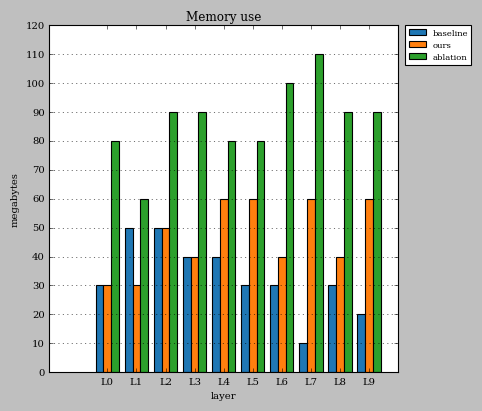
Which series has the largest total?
ablation
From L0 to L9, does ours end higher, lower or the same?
higher
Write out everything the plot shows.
Title: Memory use
x-axis: layer, ticks L0 L1 L2 L3 L4 L5 L6 L7 L8 L9
y-axis: megabytes, ticks 0 10 20 30 40 50 60 70 80 90 100 110 120
Legend: baseline, ours, ablation
Values:
baseline: 30 50 50 40 40 30 30 10 30 20
ours: 30 30 50 40 60 60 40 60 40 60
ablation: 80 60 90 90 80 80 100 110 90 90
